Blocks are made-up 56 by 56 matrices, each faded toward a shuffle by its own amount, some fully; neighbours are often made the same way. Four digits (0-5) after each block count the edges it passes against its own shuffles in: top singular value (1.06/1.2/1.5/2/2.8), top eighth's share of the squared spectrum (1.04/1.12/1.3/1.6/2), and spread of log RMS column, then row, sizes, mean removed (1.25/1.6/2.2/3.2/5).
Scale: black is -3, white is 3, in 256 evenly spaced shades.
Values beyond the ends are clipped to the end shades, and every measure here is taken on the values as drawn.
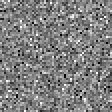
0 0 0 0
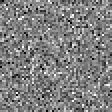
0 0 0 0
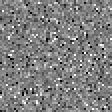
0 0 0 0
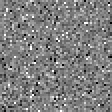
1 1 1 0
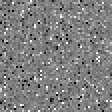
0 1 1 0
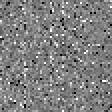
1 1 1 0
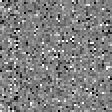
1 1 1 0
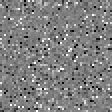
2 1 0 0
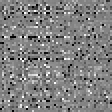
4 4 2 2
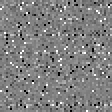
3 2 1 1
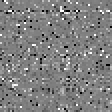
3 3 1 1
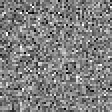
2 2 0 0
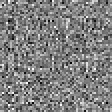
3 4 2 2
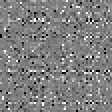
4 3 2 2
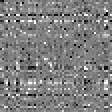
5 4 2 3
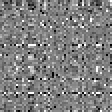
4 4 2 3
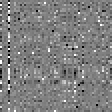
4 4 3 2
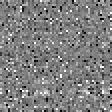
4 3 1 2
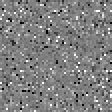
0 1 0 0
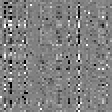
4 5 3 2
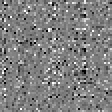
4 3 2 2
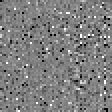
3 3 1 1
